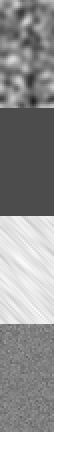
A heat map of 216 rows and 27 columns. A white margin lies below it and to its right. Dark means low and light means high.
The table splits into 4 rows of 1 panel. Panel 1,1: middling, blotchy, strong in contrast. Panel 2,1: low, flat. Panel 3,1: very high, slanting down to the right, faint in contrast. Panel 4,1: middling, fine-grained, faint in contrast.
